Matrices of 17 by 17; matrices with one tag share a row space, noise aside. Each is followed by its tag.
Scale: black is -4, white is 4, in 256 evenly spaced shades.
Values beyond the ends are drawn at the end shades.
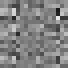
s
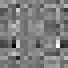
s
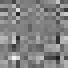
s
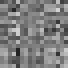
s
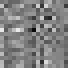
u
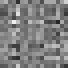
s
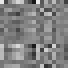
u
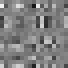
u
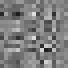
u
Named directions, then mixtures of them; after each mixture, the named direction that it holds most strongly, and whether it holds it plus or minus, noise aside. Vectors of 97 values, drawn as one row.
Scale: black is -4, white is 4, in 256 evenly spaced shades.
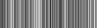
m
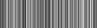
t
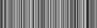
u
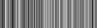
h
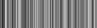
h, plus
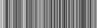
t, minus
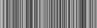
u, minus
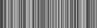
u, plus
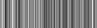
h, minus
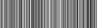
u, plus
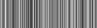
u, minus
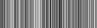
m, plus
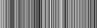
m, minus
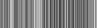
m, plus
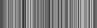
t, plus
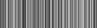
t, plus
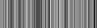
m, minus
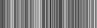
m, plus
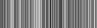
m, plus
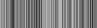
m, minus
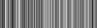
h, plus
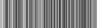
h, minus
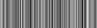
u, minus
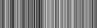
h, plus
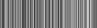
t, plus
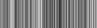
m, plus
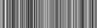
h, plus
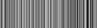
u, plus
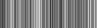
m, plus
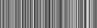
u, minus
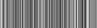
u, minus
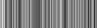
m, minus
